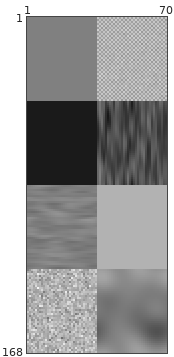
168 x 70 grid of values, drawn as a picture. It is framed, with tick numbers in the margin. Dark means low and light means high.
The table splits into 4 rows of 2 panels. Panel 1,1: middling, flat. Panel 1,2: high, checkered. Panel 2,1: very low, flat. Panel 2,2: low, streaked downward. Panel 3,1: middling, streaked across, faint in contrast. Panel 3,2: high, flat. Panel 4,1: high, fine-grained. Panel 4,2: middling, smooth.
